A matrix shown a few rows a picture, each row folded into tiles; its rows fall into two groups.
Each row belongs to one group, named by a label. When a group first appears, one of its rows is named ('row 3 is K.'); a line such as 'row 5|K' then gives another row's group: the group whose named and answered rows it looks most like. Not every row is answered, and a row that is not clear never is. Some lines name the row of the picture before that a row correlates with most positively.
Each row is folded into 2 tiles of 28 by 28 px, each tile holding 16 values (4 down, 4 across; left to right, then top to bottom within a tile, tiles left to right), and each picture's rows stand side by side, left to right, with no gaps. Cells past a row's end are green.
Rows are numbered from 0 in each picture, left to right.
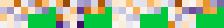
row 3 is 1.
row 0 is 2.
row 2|2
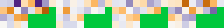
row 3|2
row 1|1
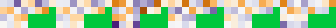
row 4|2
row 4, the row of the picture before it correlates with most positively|3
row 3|2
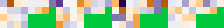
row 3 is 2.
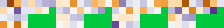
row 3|2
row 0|1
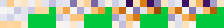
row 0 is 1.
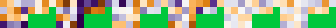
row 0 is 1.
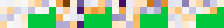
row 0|1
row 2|1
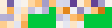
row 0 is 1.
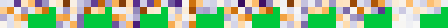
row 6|2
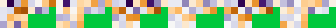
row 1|1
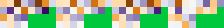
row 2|2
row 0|2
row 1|2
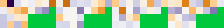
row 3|2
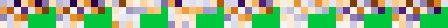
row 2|1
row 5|2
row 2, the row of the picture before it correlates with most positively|1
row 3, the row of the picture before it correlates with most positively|0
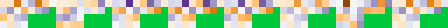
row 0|2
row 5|2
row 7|2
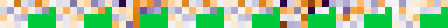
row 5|1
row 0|2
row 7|1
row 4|2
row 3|2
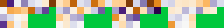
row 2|2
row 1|2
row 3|1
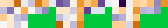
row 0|2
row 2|1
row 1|1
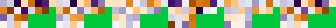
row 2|2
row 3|1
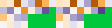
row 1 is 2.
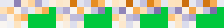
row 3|2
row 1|2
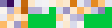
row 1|2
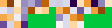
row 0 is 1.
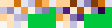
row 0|2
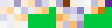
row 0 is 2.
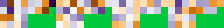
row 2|1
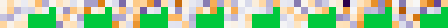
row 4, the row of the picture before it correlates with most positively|2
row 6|1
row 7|1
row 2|1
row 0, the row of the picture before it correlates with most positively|2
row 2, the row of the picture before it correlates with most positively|2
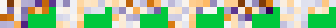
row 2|2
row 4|2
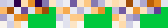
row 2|2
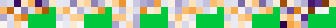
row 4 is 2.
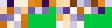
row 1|2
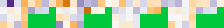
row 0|1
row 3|1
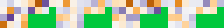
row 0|1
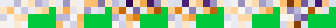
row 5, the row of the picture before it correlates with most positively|3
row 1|1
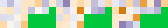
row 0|1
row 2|1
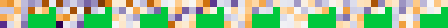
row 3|1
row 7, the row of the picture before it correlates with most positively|1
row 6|1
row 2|2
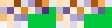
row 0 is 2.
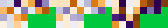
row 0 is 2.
